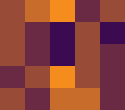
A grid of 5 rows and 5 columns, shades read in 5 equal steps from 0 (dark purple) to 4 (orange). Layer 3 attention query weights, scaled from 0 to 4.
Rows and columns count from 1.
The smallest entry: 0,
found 3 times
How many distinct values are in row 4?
3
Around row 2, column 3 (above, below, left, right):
4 0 1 2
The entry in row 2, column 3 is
0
